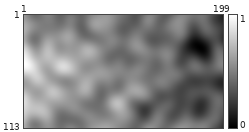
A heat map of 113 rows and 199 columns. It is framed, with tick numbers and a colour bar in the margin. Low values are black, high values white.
No single row or column stands out from its neighbours. There is an overall slope up to the left. On average the colour sits 50% of the way up the scale. The texture varies smoothly and slowly.
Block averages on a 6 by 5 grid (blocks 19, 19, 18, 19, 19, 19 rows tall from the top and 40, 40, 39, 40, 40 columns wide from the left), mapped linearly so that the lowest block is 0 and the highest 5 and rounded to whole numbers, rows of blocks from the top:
33221 / 43320 / 54221 / 44321 / 43311 / 33322
